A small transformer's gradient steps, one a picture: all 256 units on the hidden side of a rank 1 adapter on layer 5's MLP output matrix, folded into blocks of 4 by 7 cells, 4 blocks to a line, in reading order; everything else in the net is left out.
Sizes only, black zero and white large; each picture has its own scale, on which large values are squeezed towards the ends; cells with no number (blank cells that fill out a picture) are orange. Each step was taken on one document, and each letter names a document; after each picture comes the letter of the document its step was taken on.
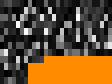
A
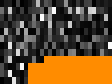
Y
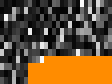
A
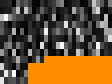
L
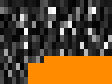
Y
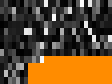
A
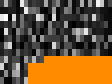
A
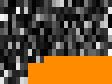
L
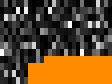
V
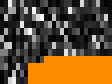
A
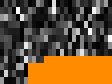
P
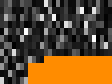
P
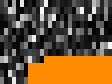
Y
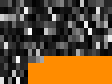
V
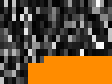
V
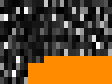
L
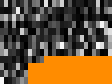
L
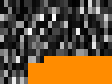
P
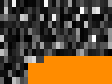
P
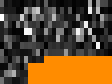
A
